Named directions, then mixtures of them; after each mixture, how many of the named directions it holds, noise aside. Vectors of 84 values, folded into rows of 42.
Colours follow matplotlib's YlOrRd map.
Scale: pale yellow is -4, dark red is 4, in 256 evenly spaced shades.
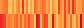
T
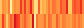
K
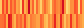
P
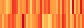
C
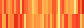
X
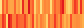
two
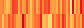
one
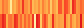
two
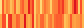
three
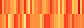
three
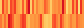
two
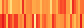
three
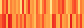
two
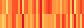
three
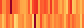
two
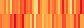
three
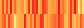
three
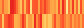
three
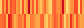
one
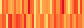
two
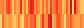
three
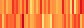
two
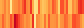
two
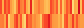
three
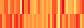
two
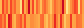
one
